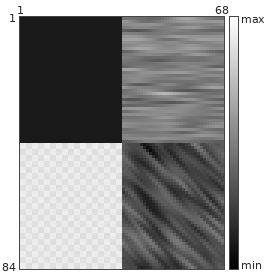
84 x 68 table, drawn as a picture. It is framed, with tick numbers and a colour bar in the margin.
It is made of 2 by 2 panels. Panel 1,1: very low, flat. Panel 1,2: middling, streaked across. Panel 2,1: very high, checkered, faint in contrast. Panel 2,2: low, slanting down to the right.
